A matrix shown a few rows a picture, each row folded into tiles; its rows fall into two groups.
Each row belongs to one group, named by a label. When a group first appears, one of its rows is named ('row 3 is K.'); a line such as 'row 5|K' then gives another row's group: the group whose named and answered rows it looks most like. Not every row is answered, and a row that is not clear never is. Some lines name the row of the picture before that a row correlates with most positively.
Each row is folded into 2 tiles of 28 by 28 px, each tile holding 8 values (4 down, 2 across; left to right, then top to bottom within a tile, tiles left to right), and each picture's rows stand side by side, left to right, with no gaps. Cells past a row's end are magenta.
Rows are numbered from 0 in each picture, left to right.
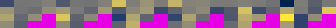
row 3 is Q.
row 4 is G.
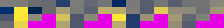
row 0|G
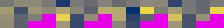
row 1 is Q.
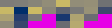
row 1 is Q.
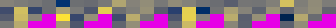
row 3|G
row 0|G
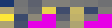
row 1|G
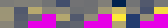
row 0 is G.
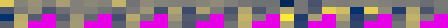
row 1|Q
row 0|Q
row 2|Q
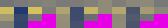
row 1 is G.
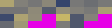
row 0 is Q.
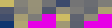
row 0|Q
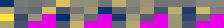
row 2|Q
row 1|Q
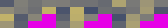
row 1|G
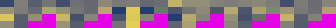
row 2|G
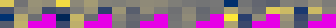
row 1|Q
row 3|G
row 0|Q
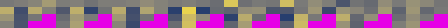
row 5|Q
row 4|Q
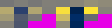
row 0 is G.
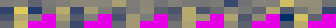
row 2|Q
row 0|G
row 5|Q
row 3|G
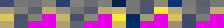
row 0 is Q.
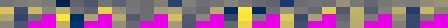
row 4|G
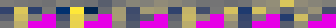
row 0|G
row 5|Q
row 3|G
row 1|G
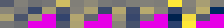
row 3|Q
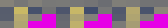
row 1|G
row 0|G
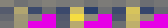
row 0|G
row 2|G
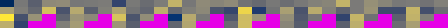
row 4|G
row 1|G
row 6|Q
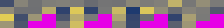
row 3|Q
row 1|G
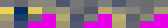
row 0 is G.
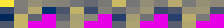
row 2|Q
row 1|G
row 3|Q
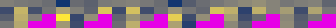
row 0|G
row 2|G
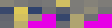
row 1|Q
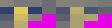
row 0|G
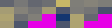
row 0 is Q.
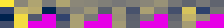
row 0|Q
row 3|G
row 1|Q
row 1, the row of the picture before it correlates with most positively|1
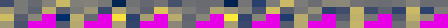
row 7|G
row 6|G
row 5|Q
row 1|Q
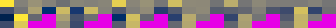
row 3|Q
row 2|Q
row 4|Q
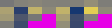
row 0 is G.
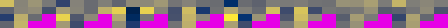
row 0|Q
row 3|G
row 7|Q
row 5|G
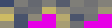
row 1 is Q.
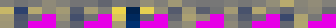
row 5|Q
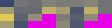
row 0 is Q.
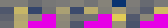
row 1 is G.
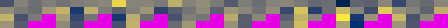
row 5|G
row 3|Q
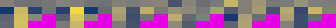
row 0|G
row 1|G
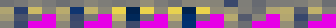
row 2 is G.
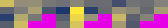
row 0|Q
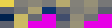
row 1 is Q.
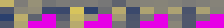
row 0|Q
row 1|G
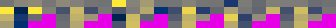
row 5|G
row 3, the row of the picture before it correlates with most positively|1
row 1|G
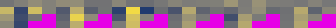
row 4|Q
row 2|G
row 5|G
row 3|G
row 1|G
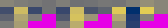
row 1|G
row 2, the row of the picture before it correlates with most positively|0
